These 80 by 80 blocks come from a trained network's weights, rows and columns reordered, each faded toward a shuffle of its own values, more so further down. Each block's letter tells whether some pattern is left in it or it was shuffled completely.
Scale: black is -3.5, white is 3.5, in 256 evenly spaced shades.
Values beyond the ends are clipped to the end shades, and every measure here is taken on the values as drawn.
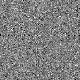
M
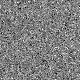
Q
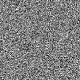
M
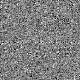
M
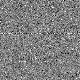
M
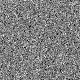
Q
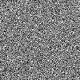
M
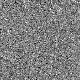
M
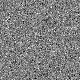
Q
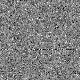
M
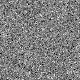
Q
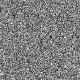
M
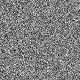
M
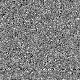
M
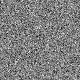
Q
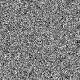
M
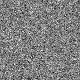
Q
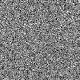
M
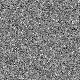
Q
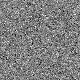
Q
